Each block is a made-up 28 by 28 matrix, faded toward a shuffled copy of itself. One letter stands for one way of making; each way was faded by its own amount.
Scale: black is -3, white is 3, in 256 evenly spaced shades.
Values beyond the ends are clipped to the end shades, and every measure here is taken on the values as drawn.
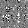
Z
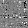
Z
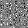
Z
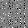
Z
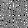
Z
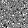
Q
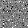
Q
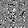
Z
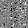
Z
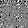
Z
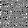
Z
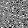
Q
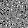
Q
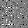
Z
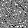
Q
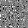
Z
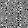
Z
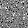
Q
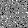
Q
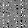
Z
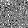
Q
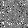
Q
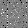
Q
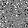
Q
